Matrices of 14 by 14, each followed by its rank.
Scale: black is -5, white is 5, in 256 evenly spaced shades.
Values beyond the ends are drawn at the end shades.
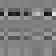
one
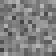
full rank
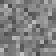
full rank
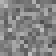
full rank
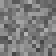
full rank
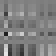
one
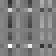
one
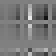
one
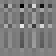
one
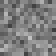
full rank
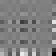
one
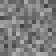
full rank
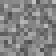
full rank
